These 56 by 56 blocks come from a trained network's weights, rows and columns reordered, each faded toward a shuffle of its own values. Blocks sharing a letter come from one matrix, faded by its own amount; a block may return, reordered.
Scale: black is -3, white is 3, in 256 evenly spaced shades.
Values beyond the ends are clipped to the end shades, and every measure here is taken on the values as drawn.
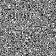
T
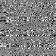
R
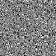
T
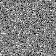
T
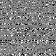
R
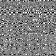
R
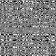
R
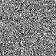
T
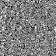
T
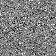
T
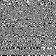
R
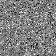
T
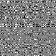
R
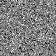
T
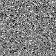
T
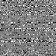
R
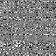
R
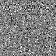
T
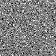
T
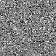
T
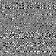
R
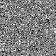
T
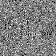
T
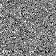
T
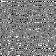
R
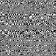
R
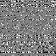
R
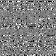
R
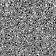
T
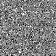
T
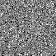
T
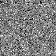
T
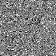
T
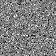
T
